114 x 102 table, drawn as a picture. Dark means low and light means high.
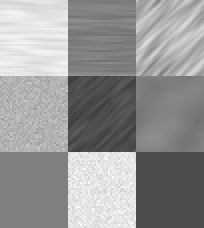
The table splits into 3 rows of 3 panels. Panel 1,1: very high, streaked across, faint in contrast. Panel 1,2: middling, streaked across, faint in contrast. Panel 1,3: high, slanting up to the right. Panel 2,1: high, fine-grained, faint in contrast. Panel 2,2: low, slanting up to the right, faint in contrast. Panel 2,3: middling, smooth, faint in contrast. Panel 3,1: middling, flat. Panel 3,2: very high, fine-grained, faint in contrast. Panel 3,3: low, flat.
